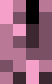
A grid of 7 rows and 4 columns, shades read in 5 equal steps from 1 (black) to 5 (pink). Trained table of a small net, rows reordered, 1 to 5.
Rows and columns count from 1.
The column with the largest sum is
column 1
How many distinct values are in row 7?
3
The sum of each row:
14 12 14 12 14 16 13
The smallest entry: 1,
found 2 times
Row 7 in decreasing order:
5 4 2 2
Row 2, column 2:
3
